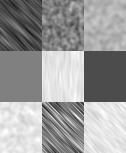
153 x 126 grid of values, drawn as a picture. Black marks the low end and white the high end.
It is made of 3 by 3 panels. Panel 1,1: low, slanting down to the right. Panel 1,2: middling, blotchy. Panel 1,3: high, blotchy, faint in contrast. Panel 2,1: middling, flat. Panel 2,2: very high, streaked downward, faint in contrast. Panel 2,3: low, flat. Panel 3,1: very high, blotchy, faint in contrast. Panel 3,2: middling, slanting down to the right, strong in contrast. Panel 3,3: very high, slanting down to the right, faint in contrast.
